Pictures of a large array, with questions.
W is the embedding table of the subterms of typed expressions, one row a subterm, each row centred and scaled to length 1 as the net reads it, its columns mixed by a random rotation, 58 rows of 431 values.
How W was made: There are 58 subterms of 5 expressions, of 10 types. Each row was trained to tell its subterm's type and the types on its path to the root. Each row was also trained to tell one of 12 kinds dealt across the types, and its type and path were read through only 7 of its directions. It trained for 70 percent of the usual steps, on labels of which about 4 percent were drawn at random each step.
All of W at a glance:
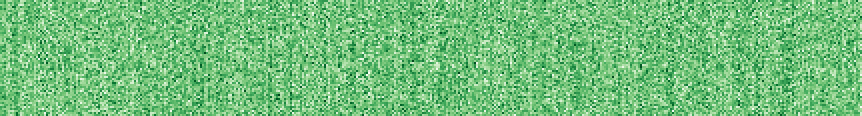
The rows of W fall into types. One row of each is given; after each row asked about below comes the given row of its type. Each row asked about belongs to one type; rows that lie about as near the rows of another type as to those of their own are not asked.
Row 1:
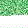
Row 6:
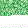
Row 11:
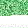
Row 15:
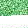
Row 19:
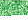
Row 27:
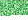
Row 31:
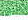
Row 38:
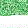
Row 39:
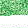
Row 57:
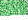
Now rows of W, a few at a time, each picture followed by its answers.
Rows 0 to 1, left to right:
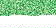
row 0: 31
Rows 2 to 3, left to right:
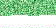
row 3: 11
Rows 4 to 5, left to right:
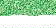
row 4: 31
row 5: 27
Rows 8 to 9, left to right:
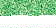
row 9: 1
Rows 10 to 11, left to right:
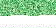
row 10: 38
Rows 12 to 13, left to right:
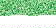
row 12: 39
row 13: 6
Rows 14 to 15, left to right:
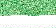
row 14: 1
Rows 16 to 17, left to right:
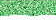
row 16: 57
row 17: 11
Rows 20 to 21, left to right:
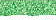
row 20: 15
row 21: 15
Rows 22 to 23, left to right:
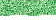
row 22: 39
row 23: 31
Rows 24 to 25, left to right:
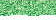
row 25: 6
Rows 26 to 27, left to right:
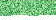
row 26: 15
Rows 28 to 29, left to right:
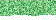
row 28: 1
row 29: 15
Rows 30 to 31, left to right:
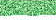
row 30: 6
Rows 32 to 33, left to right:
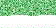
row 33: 31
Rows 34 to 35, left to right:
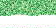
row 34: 39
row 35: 27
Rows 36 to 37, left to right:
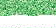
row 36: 6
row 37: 57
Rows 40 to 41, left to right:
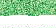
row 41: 6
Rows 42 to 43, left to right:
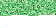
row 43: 11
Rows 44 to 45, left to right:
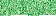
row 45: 15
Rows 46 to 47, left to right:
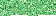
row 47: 27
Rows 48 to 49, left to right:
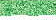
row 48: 31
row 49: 27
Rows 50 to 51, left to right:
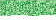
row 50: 11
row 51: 6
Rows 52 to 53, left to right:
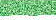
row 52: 38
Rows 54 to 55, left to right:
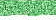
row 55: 31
